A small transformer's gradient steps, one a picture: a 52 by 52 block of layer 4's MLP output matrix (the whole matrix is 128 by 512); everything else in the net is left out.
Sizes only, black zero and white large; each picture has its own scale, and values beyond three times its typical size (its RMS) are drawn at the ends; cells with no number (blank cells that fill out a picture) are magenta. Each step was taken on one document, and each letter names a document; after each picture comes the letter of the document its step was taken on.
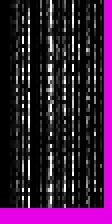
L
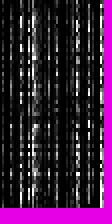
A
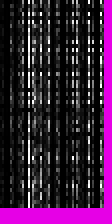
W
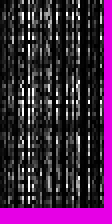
W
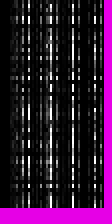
L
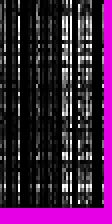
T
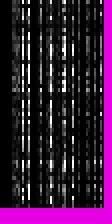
L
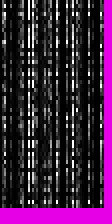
W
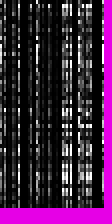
T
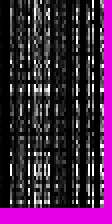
A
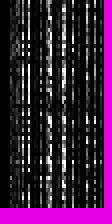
L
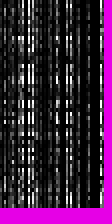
W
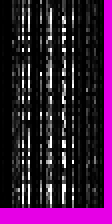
L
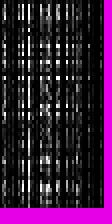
W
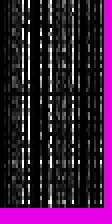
L
